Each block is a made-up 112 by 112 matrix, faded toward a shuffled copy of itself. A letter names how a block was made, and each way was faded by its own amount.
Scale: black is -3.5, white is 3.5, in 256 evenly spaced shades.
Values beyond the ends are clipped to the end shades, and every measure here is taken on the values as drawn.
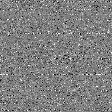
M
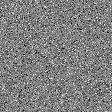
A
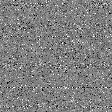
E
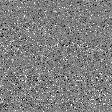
E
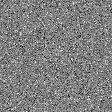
A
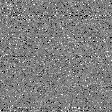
E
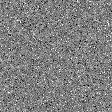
A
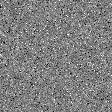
A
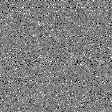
M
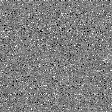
M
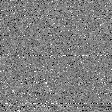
M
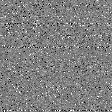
E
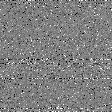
E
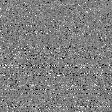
M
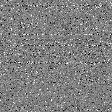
E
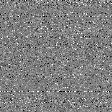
M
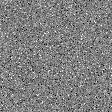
A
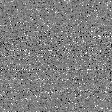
E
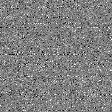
M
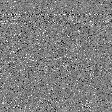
E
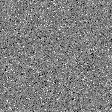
A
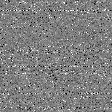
E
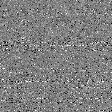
M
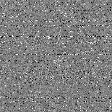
M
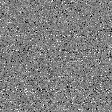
E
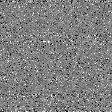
E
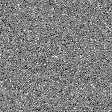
A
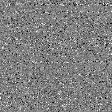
M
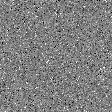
A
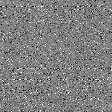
E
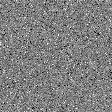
A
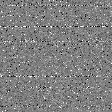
E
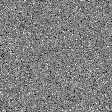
A
